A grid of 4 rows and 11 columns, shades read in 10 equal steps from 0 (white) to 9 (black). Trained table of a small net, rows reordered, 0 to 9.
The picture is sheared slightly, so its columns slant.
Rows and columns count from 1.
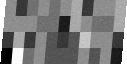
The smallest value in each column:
4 0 4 4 5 4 3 2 4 4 3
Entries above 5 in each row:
2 1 6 6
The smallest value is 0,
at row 4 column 2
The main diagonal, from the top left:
4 4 7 4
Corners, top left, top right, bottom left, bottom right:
4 3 9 8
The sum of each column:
24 14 21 17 22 25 18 17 19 17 21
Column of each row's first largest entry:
2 6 1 1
